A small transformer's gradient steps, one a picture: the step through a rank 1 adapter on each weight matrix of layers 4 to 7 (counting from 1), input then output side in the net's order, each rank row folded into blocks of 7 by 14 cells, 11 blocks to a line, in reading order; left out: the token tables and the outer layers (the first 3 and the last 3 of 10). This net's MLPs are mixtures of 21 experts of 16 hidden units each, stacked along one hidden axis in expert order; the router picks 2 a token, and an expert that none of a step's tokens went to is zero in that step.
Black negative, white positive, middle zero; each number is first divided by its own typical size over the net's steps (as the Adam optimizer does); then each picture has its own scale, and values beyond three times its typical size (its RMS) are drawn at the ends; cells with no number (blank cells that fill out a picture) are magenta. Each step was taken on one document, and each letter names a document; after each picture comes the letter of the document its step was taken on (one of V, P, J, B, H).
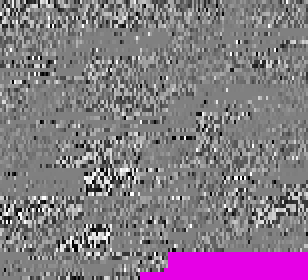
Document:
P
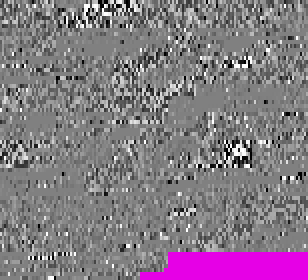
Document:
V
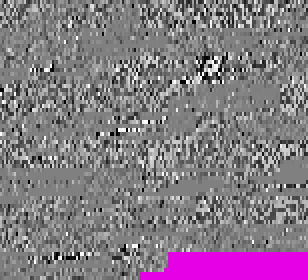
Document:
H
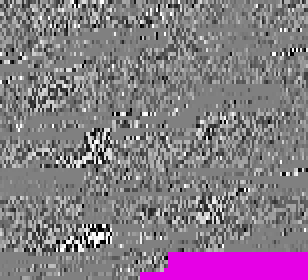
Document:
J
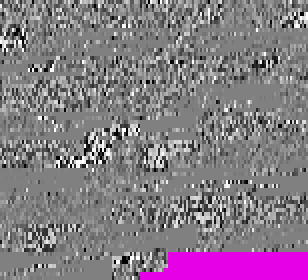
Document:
J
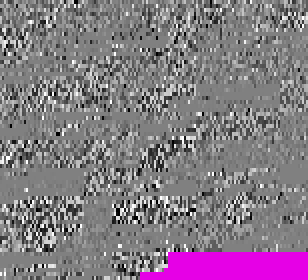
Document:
J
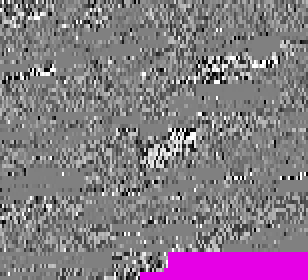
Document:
H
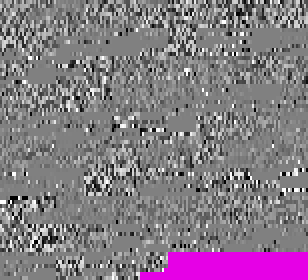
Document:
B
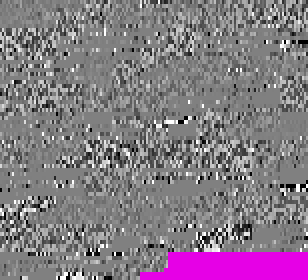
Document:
H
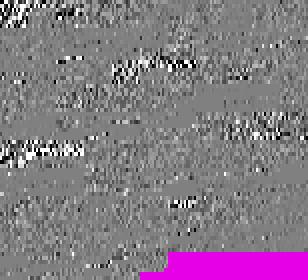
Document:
P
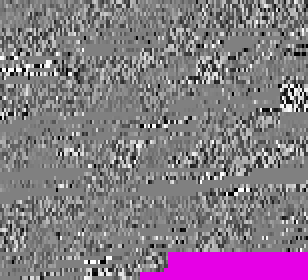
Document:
H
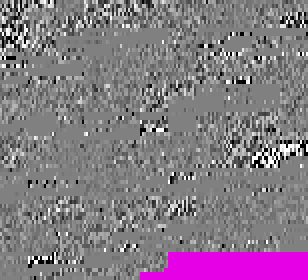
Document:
V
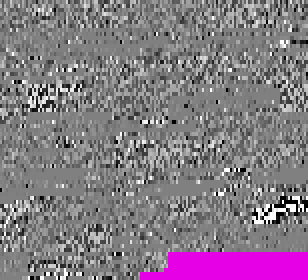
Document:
H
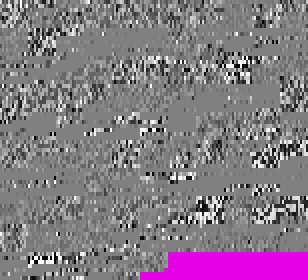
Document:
V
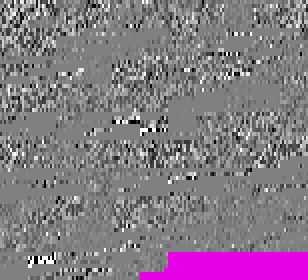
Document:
V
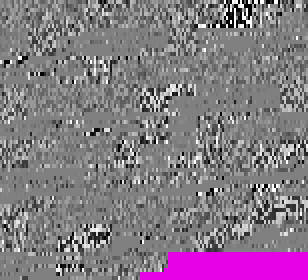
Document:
B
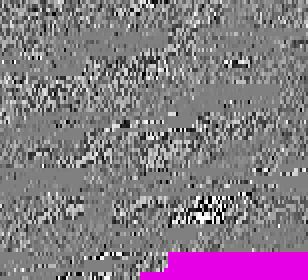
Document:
J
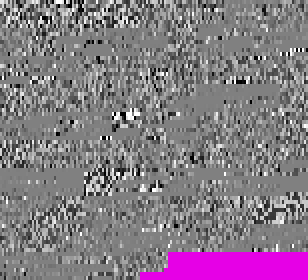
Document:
J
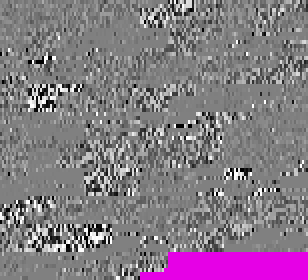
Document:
B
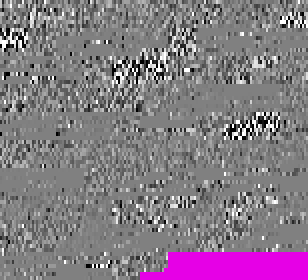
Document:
P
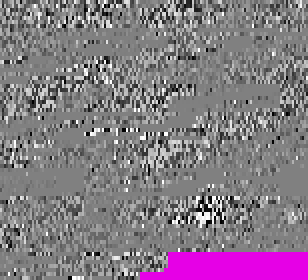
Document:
P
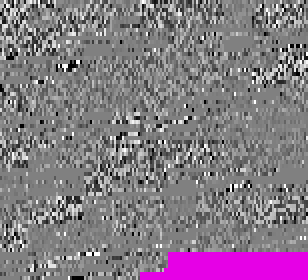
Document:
H
